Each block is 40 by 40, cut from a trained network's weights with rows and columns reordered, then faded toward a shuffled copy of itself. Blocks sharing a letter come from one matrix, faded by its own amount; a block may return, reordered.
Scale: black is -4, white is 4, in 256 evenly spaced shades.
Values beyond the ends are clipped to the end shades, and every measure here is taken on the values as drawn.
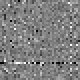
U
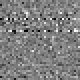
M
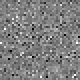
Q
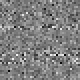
M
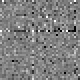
U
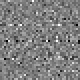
M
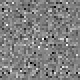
Q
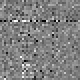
U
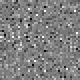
Q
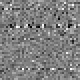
M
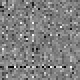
U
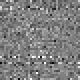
M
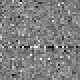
U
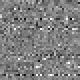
M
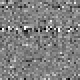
M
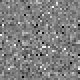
Q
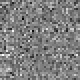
M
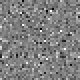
Q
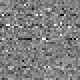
M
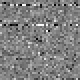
M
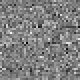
M
